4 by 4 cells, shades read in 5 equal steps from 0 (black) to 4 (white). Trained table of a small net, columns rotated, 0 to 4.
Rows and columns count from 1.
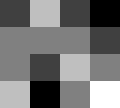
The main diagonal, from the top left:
1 2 3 4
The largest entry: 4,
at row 4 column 4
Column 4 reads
0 1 2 4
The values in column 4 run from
0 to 4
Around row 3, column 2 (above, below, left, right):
2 0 2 3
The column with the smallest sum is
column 2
